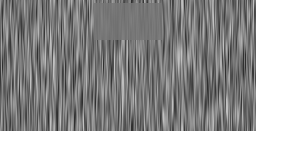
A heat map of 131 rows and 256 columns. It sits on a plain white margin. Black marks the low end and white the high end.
Slope: none. Grain: streaks running down. Calmest part: top middle. Odd patch: calmer, in the top middle.
